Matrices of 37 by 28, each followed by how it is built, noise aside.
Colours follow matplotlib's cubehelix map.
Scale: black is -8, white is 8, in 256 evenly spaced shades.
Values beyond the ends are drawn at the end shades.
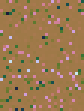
sparse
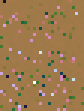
sparse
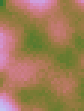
smooth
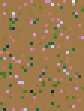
sparse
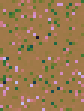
sparse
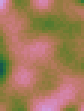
smooth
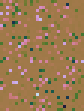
sparse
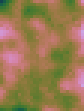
smooth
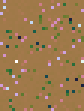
sparse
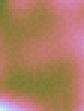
smooth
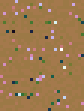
sparse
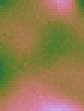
smooth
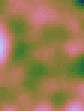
smooth
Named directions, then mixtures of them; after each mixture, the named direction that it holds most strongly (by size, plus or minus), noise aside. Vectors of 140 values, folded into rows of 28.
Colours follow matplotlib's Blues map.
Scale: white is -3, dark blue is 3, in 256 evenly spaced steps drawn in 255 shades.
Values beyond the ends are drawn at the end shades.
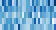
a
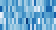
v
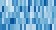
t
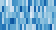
t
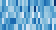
t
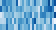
v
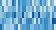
a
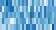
t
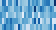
a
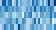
a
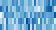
v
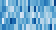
t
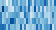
t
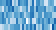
t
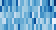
a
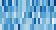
a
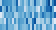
v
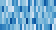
t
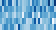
a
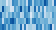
t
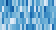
t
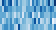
a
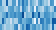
a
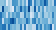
t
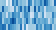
t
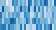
t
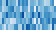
t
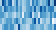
a
